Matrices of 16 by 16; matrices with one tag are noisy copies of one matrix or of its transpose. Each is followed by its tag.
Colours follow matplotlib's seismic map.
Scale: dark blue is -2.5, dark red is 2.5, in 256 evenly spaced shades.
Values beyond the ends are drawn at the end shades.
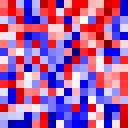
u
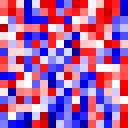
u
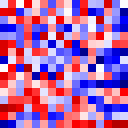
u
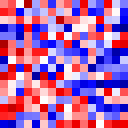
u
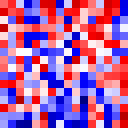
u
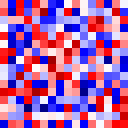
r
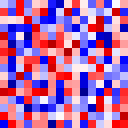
r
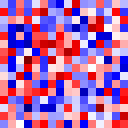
r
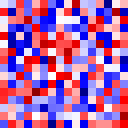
r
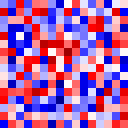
r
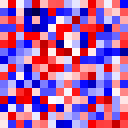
r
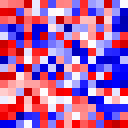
u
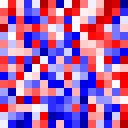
u
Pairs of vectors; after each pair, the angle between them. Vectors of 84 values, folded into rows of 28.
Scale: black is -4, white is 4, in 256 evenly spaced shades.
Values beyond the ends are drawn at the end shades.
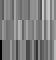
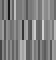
partly aligned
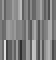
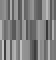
partly opposed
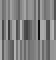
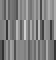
partly opposed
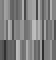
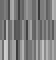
partly opposed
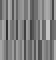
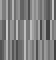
nearly opposite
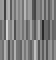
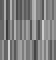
nearly opposite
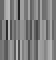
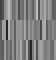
partly aligned
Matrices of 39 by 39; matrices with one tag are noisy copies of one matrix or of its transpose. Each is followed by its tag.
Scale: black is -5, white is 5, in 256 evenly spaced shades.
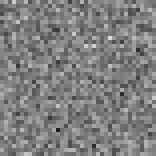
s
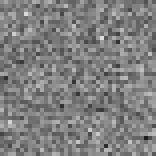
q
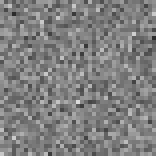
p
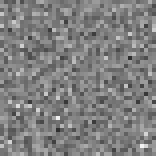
s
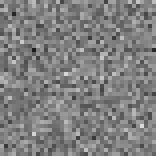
p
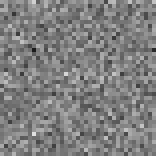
p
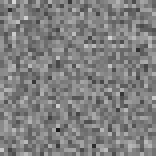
s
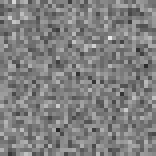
s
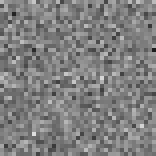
p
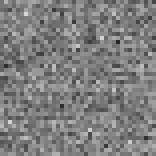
q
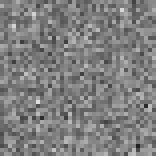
q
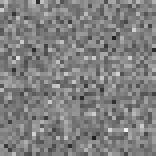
p
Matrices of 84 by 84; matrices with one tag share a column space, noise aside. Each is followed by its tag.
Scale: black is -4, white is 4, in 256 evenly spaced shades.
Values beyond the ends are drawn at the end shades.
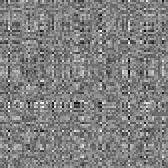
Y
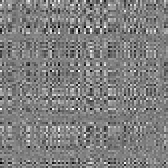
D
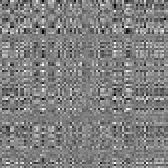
D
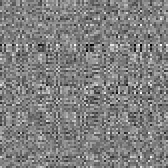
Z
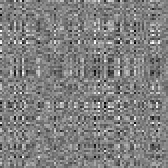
Y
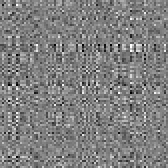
Z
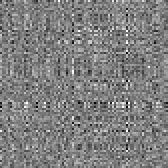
Y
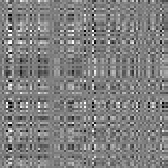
Y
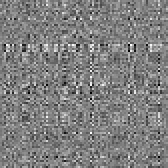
Z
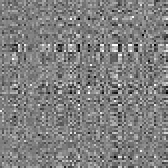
Z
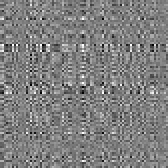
Z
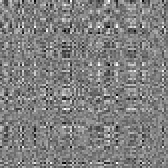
D
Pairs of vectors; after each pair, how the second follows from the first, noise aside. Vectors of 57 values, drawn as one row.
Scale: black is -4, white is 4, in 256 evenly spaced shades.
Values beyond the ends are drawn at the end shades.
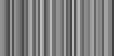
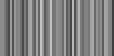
copied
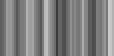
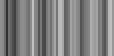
wrapped around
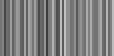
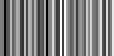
scaled up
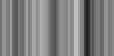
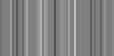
partly zeroed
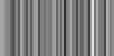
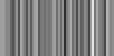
copied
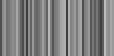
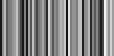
scaled up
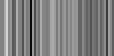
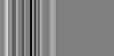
partly zeroed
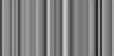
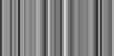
copied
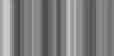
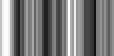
scaled up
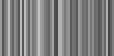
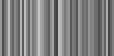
copied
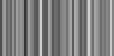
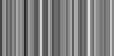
copied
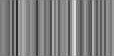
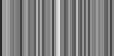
wrapped around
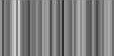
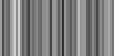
copied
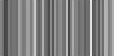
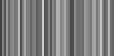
wrapped around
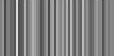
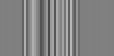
partly zeroed
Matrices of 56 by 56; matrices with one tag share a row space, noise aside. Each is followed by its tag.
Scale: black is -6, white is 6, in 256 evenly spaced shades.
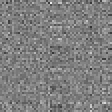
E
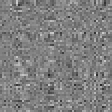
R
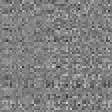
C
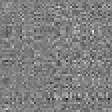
C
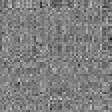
E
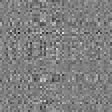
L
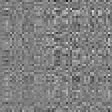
C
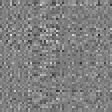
L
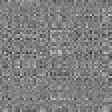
E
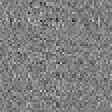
L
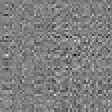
C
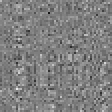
R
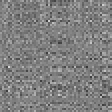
E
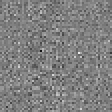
L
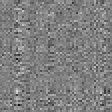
R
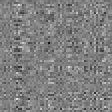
R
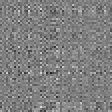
L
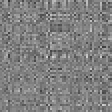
E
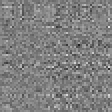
C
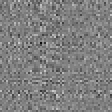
L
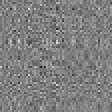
L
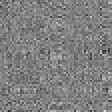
E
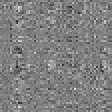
R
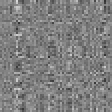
R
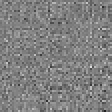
E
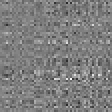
C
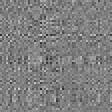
L
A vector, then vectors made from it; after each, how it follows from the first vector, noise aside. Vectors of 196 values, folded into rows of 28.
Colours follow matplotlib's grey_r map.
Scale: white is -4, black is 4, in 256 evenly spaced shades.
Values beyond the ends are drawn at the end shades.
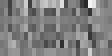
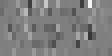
partly zeroed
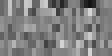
sign-scrambled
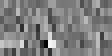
wrapped around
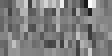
copied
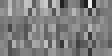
sign-scrambled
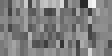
copied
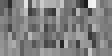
copied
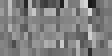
negated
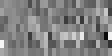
wrapped around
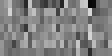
negated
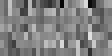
negated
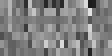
negated
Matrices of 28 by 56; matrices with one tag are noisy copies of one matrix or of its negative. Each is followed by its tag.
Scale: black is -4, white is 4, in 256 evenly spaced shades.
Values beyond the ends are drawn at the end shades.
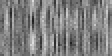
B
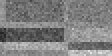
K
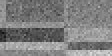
K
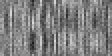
B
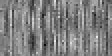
B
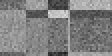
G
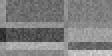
K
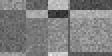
G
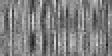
B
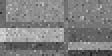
K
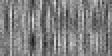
B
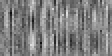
B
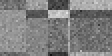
G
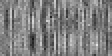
B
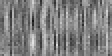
B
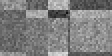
G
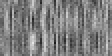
B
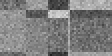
G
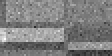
K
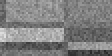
K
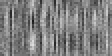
B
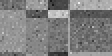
G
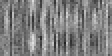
B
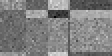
G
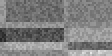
K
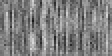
B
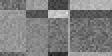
G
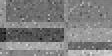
K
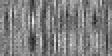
B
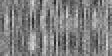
B
